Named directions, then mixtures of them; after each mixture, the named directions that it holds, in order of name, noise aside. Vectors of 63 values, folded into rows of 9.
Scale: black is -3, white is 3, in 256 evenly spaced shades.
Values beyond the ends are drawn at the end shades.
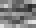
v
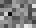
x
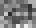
v, x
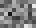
x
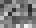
v, x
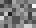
x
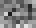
v, x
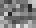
v, x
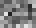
v, x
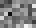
x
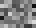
v, x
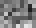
v, x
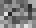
v, x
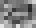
v, x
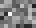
x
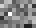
x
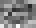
v, x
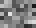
v, x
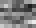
v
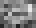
v, x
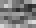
v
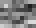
v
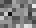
x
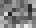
v, x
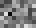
x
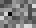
x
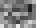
v, x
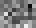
v, x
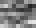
v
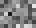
x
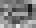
v, x
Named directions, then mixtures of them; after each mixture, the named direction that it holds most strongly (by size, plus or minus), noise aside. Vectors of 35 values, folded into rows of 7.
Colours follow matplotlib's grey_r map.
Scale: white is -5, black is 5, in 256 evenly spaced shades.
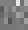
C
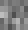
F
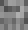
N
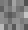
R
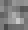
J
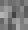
F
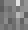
C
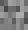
N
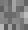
R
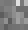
C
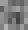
J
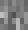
F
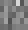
C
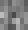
F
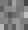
R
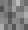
R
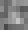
J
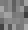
R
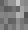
N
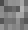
N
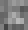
J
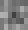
J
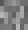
F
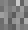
C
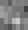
F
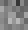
C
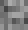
N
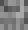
N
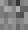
N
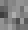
F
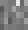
C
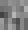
F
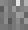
C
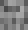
N
